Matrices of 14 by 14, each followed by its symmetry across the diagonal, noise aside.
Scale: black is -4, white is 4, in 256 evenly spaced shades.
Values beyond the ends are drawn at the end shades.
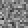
neither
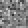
antisymmetric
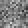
antisymmetric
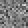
neither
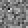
symmetric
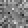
antisymmetric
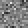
neither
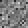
symmetric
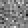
antisymmetric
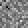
symmetric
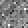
symmetric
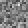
neither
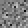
symmetric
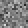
antisymmetric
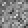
symmetric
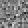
antisymmetric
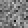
neither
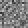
symmetric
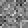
symmetric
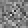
antisymmetric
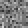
neither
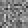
antisymmetric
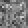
neither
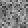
neither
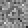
symmetric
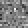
neither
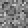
symmetric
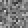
neither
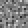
antisymmetric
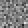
antisymmetric
